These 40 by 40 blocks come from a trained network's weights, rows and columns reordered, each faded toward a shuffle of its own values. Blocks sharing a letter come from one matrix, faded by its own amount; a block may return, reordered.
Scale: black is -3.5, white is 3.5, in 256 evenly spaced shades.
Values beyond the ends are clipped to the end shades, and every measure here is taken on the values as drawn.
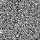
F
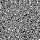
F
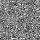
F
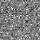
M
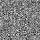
F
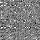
M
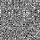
M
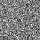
F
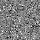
F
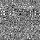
M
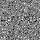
F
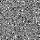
F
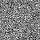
F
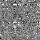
M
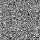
M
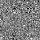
F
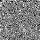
F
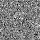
F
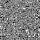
F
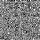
M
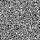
F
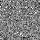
F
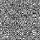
M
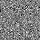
F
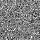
F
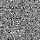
F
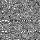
M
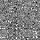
M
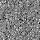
F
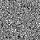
F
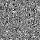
F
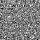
M
